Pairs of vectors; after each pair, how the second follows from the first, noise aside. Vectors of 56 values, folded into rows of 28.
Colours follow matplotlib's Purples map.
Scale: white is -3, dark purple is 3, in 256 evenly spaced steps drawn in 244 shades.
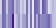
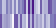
negated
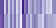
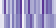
negated
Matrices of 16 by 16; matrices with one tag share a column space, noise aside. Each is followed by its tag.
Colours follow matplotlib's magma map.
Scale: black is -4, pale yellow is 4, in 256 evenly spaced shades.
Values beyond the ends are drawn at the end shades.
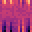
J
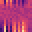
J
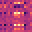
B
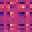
B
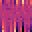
J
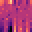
J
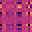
B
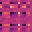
B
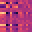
B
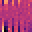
J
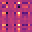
B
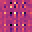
B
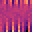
J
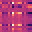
B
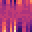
J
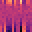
J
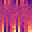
J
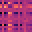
B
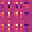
B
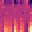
J
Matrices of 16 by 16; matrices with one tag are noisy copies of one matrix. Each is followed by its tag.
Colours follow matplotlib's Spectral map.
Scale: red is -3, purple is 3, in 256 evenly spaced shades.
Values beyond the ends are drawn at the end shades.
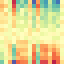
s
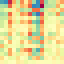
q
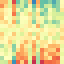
s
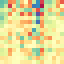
q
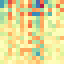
q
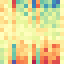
s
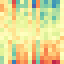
s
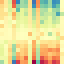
s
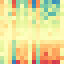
s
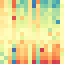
s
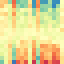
s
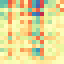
q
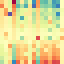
s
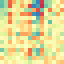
q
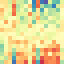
s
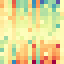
s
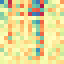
q
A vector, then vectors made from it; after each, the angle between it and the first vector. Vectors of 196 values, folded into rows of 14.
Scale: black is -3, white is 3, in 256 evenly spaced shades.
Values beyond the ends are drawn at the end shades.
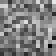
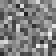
partly aligned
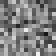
partly opposed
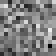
nearly parallel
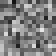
partly opposed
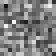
partly opposed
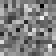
partly opposed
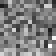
nearly opposite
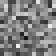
partly aligned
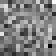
nearly parallel
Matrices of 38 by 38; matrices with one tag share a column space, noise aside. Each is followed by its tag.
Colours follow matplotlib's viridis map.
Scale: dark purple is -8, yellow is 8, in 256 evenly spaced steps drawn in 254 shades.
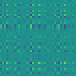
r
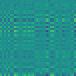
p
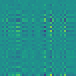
p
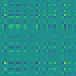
r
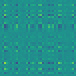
r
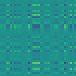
r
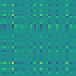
r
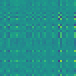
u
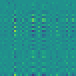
p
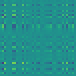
r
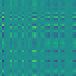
u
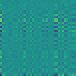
p
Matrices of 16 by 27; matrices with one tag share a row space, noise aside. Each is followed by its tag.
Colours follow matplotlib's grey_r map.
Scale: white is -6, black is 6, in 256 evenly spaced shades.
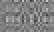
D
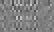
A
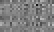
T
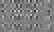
A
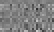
T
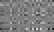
T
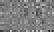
T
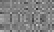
T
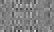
A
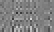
A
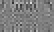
A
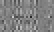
A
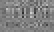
D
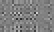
A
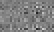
T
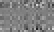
T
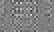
A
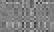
D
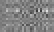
D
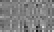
T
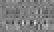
D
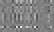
A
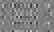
A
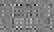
A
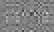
D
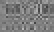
D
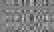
D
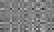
T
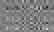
D
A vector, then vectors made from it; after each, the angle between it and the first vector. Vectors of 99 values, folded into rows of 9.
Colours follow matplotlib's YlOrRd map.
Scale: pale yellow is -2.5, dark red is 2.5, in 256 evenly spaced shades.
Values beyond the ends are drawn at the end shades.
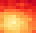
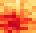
nearly opposite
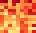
partly aligned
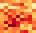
partly opposed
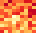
partly aligned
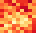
partly aligned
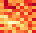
partly aligned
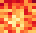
partly aligned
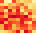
partly opposed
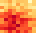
nearly opposite
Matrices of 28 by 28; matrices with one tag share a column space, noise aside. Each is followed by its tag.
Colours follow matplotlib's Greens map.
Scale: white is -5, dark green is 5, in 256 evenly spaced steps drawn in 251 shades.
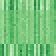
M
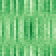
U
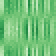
U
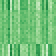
M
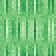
U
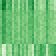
M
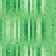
U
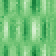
U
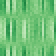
U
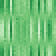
U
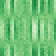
U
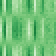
U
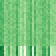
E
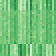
M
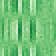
U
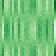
U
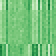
M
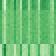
M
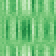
U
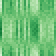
U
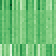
M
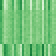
M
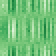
U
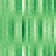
U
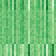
M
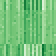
M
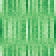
U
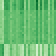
M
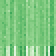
E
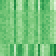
M
